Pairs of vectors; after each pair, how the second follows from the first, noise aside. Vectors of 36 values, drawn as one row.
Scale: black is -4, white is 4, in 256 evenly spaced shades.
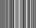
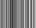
shuffled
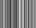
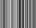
negated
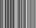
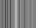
partly zeroed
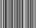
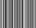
copied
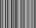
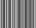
negated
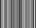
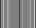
partly zeroed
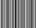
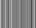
partly zeroed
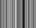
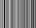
shuffled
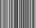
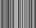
negated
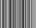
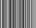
copied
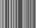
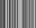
negated
